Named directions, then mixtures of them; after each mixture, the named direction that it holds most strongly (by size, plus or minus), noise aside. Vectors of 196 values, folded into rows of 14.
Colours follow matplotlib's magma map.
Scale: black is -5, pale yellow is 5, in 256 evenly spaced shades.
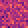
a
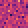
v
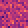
a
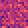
a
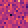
v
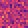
a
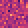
v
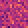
a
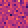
v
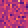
v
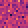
v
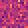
a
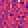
v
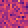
v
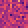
v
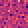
v
